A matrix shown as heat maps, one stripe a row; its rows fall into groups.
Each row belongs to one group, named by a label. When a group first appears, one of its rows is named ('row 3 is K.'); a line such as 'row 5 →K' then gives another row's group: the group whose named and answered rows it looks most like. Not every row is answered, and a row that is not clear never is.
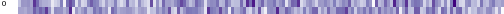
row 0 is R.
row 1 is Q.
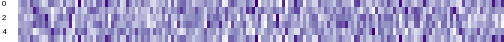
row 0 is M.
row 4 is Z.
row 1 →R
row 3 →Q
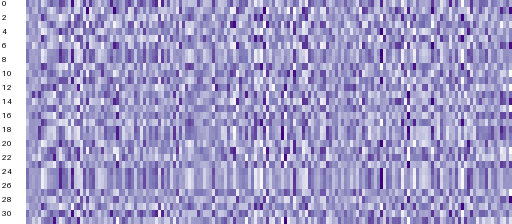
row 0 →Z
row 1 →M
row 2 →R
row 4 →Z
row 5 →R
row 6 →M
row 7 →Z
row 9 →R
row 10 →Q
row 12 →Q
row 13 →M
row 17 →R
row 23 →M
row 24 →Z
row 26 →Z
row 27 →Q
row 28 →M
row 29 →R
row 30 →Z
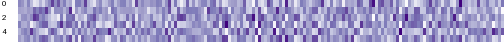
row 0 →Z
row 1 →Q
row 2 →R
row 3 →Q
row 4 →M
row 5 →Q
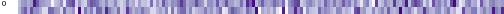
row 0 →R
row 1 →M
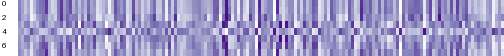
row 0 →Q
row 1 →Q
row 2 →Q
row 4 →M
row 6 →Q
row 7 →Q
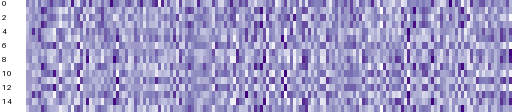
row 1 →R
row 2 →Q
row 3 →R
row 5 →M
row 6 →Q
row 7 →M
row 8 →M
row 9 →R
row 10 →Q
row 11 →M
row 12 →Q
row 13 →M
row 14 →M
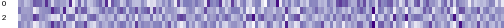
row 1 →Z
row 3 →Z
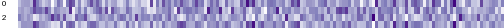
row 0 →R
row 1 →Q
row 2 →Z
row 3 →R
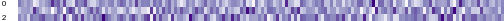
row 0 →Z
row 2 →Z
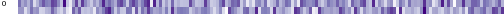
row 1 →M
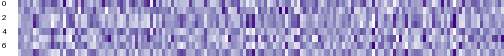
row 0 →Z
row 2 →R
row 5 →M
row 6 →Z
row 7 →R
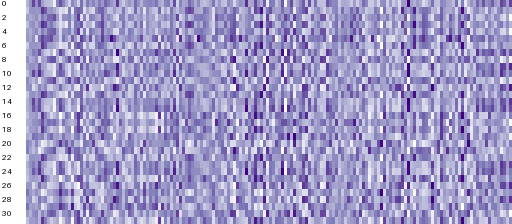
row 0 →M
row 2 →Q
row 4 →Q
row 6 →R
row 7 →M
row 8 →Q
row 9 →M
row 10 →M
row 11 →Q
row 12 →M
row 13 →R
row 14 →M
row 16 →R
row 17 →Q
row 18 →R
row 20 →Z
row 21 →Q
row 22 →R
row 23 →M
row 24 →M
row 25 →R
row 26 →M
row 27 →Z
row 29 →Z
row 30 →Q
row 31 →R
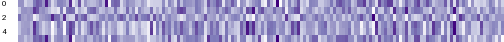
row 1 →R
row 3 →R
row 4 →R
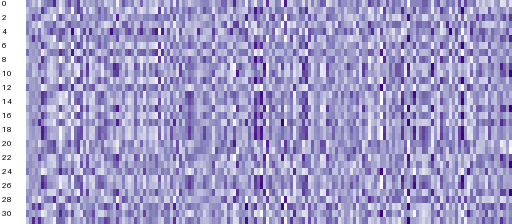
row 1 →R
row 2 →M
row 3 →Q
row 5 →M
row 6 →R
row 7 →Z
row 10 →M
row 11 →R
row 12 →Z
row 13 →R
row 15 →M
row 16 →R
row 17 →M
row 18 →R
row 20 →Q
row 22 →M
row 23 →M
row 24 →Z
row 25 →R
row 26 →R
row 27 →M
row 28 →Q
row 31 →M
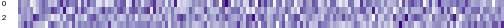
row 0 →Q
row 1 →Z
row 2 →R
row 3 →M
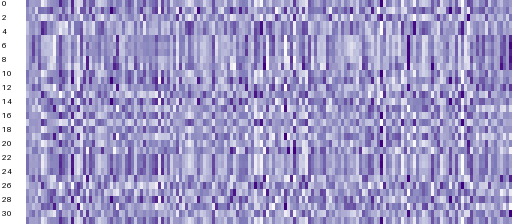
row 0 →Z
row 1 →Z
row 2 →Z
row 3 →R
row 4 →R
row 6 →M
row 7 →M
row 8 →M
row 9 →M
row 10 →Z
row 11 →Z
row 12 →M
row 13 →R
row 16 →Z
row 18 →Z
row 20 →Z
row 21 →Q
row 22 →Z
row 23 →Z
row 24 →Z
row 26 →R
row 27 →Q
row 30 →M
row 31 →Z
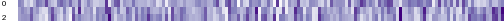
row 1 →M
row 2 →M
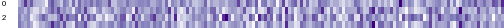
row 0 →M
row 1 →Z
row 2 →Q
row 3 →Z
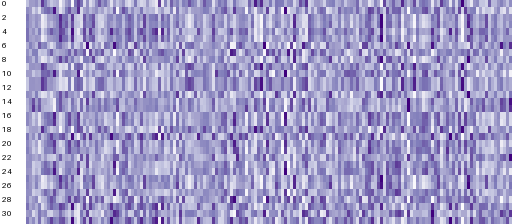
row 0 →R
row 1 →Q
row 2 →Z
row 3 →Z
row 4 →Z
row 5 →Z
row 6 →M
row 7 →Q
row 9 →R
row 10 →Q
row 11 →R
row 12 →R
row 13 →Z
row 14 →M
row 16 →Q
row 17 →Q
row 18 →R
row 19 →Z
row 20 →Q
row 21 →Q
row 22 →M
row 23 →Q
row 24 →Q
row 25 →Z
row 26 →Z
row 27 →Q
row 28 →Q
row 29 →Z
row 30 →M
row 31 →Z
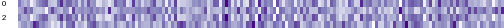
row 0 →Q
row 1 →M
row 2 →Q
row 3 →R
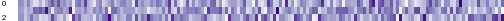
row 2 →M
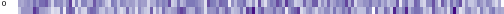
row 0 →Q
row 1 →R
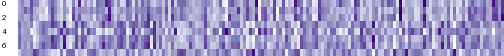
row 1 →M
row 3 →Z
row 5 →Z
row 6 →Z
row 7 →R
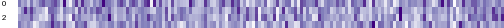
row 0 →Z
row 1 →M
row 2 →M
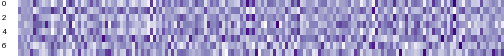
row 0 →R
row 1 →Z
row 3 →Q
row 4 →R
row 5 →Z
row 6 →Z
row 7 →M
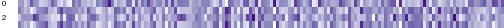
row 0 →M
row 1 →Q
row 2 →R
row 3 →Q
